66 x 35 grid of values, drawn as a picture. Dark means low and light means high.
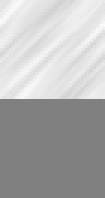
The table splits into 2 rows of 1 panel. Panel 1,1: very high, slanting up to the right, faint in contrast. Panel 2,1: middling, flat.
